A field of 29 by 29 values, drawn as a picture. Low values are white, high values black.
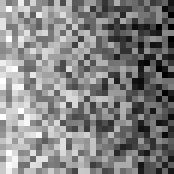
There are no regular stripes. Fine speckle covers the field. There is an overall slope up to the right. On average the colour sits 50% of the way up the scale.
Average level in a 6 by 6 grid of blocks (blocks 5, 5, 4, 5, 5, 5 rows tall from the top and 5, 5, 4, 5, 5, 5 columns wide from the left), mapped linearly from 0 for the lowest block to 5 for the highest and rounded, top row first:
1 2 2 4 4 5
1 1 2 3 5 5
0 1 3 2 4 5
0 2 2 3 4 5
0 1 2 3 4 5
0 1 1 3 4 5
